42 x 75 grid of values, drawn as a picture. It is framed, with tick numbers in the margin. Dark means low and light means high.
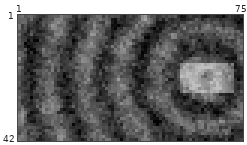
Rings: centred on the middle right. Odd patch: higher, in the middle right. Ninth with the highest average: middle right. Slope: none. Grain: blotchy. Average level on the scale: 30%.
